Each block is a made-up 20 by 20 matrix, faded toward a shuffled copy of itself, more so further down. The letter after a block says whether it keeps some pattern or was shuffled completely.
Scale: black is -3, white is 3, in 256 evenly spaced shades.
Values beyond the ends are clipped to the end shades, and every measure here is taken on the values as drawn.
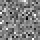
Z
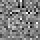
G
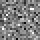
Z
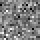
Z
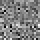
G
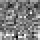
G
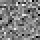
Z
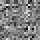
G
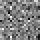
G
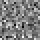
G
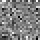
G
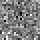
Z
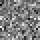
Z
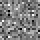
G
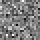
Z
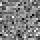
Z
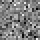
Z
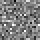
Z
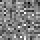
G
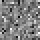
Z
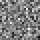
Z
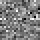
G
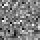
Z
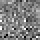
G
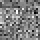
G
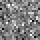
Z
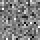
Z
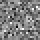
Z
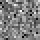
Z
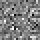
G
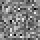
Z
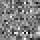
G
